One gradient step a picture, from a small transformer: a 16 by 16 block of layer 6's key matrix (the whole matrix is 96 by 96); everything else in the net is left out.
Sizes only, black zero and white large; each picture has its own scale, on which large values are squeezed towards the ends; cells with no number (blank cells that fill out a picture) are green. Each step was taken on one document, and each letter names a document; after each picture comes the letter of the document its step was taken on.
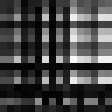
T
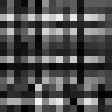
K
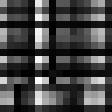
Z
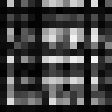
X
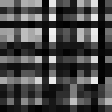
Z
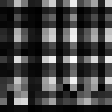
X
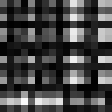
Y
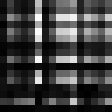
K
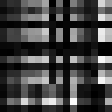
Y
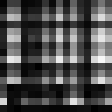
T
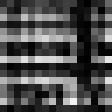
T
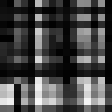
Z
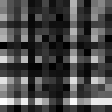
T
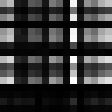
Y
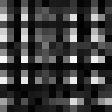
T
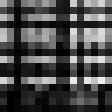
Z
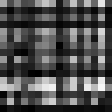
Z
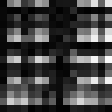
X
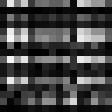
X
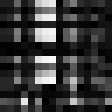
Y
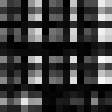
Y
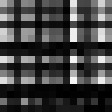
Y
